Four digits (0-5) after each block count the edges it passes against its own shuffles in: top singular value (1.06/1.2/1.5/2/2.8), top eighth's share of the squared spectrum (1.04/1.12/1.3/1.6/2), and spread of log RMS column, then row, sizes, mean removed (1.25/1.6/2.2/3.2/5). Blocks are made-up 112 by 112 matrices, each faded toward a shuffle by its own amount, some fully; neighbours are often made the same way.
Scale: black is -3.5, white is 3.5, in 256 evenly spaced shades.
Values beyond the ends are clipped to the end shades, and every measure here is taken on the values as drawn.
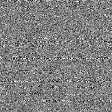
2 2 0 4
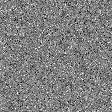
0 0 0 0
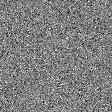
0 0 0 1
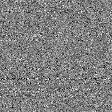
1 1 0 3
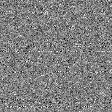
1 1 0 3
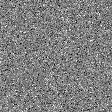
0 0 0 0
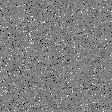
0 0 0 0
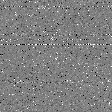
3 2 0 2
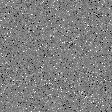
0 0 0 0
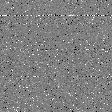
3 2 0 2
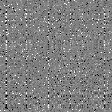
5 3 2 1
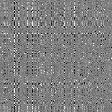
5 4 3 3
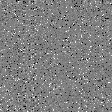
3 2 1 0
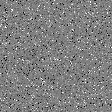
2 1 0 0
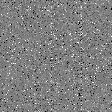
3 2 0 0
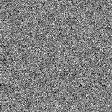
3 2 1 1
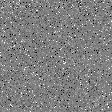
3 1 0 0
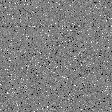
2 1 0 0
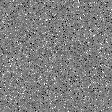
2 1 0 0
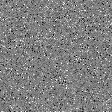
3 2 0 1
